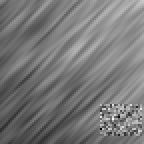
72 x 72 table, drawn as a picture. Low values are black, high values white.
Ninth with the highest average: top right. Grain: diagonal, up to the right. Roughest part: bottom right. Slope: up to the top right. Odd patch: rougher, in the bottom right. Average level on the scale: 50%.
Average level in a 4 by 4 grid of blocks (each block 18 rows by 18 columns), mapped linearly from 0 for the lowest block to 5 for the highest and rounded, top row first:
2345
2344
1224
0023
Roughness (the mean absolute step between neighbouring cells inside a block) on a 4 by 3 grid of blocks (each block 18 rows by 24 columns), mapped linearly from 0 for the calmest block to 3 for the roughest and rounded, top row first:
000 | 000 | 001 | 003
